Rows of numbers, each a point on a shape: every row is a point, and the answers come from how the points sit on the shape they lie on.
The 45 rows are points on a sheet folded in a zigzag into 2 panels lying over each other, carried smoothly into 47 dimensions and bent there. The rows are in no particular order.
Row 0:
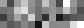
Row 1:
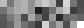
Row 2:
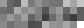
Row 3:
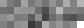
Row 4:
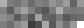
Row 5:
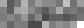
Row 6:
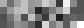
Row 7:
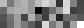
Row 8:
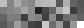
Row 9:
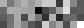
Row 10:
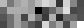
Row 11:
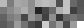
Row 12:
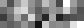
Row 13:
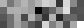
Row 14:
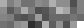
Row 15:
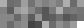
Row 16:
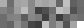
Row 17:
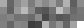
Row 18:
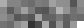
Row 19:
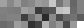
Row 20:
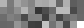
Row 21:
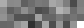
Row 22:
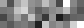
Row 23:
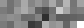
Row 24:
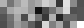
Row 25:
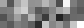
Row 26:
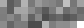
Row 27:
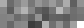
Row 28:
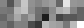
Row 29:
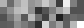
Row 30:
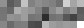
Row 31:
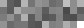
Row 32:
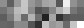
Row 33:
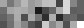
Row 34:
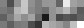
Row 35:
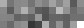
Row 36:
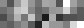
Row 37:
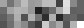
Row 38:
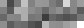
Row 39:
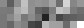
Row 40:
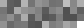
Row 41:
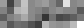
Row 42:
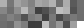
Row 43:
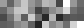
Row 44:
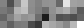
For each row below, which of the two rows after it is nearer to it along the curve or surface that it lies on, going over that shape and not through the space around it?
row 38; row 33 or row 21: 21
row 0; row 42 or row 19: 42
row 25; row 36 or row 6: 6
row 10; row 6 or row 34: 6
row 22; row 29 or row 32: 29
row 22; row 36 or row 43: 43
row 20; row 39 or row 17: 17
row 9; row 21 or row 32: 32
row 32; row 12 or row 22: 12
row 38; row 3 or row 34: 34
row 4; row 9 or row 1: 1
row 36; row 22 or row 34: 34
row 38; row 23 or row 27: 27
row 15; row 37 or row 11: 11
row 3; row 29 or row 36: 36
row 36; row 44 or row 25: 44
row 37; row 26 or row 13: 13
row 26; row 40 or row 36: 40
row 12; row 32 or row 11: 32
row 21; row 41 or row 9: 41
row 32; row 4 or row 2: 2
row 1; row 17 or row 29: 29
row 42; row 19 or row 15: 15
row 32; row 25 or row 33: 33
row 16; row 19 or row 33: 33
